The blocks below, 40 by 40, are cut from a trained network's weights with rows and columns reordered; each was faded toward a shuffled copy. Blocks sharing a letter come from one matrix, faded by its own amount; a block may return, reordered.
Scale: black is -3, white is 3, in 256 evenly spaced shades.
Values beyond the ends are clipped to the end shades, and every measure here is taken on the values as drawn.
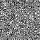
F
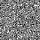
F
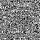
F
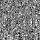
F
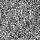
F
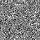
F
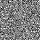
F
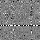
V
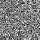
F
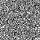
F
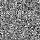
F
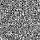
F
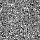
F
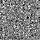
F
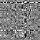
V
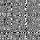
V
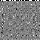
V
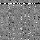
V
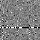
V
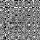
V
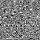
F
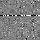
V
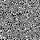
F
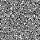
F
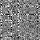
V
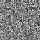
F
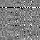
V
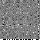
V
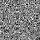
F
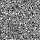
F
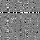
V
